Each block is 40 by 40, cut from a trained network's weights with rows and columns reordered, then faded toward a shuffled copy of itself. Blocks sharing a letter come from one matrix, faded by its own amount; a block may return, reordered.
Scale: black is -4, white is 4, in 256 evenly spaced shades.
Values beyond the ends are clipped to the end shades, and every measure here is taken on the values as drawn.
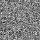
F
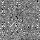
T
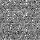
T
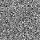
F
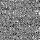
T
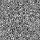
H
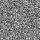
H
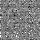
T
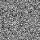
H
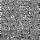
T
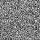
H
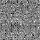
T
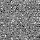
T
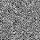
H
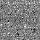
T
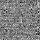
T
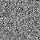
F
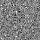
F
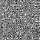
T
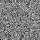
F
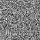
H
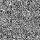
H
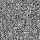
F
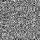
H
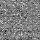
T
